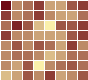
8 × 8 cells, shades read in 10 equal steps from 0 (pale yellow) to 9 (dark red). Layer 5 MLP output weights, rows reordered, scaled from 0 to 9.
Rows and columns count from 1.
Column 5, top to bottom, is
3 4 0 3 5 2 4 7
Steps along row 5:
up down up down down up down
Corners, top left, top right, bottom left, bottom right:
9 7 2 6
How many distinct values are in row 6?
4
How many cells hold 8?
1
